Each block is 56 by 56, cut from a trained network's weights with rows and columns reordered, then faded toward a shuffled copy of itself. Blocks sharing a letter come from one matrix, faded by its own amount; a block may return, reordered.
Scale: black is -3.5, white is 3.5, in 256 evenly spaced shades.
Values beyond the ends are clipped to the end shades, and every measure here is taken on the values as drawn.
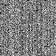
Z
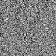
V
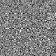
V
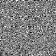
V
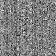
Z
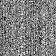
Z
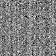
Z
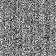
Z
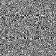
V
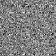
V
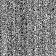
Z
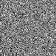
V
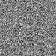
V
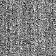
Z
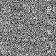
V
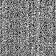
Z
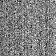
Z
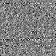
V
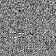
V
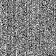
Z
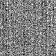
Z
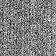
Z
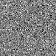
V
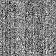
Z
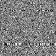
V
